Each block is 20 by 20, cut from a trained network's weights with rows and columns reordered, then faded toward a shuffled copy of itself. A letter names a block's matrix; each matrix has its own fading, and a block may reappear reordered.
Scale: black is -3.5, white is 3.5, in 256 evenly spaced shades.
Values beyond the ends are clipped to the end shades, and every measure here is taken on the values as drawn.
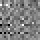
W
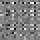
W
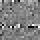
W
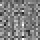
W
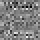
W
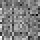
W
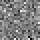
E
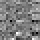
W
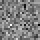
E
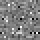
E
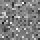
E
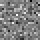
E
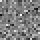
E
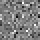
E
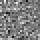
E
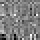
W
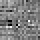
W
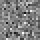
E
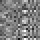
W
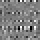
W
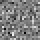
E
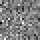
E
